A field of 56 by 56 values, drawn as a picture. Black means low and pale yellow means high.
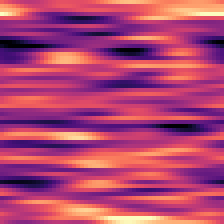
The grain runs across in streaks. The values follow a bell shape. The ninth with the highest average is the bottom middle.
